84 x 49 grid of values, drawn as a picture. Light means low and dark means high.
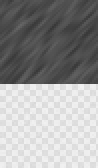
The table splits into 2 rows of 1 panel. Panel 1,1: high, slanting up to the right, faint in contrast. Panel 2,1: very low, checkered, faint in contrast.
